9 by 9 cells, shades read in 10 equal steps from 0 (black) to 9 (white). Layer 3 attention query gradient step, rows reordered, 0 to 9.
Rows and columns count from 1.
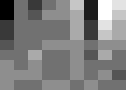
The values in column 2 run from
4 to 5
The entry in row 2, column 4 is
5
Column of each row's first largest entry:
8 8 8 8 4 3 1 1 1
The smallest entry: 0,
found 2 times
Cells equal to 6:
7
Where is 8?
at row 1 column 9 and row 3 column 8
